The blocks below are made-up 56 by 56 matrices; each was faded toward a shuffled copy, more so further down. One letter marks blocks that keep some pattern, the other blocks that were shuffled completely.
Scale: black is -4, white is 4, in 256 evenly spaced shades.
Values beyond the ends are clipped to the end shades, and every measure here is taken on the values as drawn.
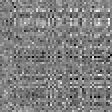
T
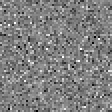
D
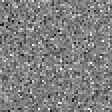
D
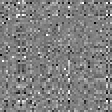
T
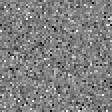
D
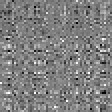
T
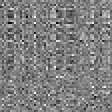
T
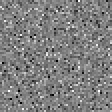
D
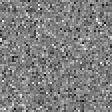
D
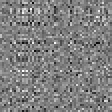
T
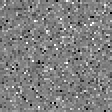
D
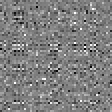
T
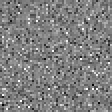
D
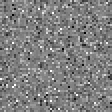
D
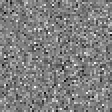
D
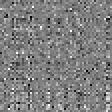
T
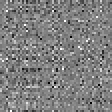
T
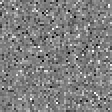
D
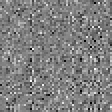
T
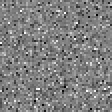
D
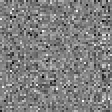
T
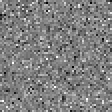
D
